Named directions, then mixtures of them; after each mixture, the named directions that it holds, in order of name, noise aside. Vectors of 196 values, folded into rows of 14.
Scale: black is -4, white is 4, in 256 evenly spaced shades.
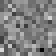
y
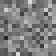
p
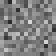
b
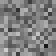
b, p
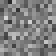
b, y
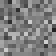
b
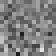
p, y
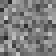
b, p, y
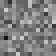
b, p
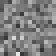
b, p, y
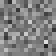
b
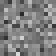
b, p, y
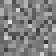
b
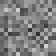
b, p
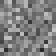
b, y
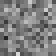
p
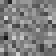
b, p, y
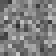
b, p, y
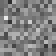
b, y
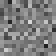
b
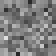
p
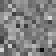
y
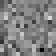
y
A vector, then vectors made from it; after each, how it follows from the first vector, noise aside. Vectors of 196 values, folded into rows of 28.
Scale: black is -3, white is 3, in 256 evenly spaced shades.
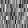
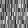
sign-scrambled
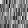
wrapped around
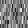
reversed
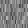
shrunk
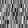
reversed
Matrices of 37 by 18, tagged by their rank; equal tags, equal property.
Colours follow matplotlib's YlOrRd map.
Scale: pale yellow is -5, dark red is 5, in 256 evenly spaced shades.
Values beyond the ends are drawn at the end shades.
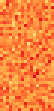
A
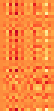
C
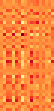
C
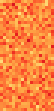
A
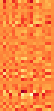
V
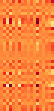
C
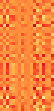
C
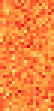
A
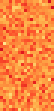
A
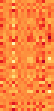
V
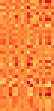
V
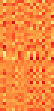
V
